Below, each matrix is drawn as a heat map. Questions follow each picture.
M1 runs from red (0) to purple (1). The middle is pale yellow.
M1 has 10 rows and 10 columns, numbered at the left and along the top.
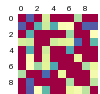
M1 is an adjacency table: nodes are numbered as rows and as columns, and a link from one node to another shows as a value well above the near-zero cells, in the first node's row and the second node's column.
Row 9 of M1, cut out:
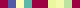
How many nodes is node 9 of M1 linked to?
6
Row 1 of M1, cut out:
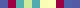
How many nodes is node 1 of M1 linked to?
8
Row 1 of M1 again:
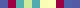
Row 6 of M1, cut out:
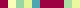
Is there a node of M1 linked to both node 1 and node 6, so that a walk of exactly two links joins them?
yes
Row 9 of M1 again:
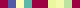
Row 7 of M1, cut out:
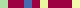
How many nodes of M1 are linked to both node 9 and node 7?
1
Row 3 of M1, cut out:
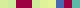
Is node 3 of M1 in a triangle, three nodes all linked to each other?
yes
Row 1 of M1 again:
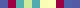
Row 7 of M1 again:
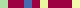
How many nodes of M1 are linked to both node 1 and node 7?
4
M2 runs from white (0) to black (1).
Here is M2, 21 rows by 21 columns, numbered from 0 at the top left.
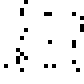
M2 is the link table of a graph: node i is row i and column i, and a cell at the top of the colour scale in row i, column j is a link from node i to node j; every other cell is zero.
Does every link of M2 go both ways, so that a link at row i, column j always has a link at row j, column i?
no
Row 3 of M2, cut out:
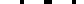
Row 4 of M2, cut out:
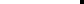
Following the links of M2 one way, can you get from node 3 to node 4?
yes
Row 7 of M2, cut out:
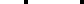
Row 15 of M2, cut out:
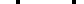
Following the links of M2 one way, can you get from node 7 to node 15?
no
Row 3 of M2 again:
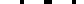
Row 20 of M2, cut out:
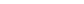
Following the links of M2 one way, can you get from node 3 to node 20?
yes
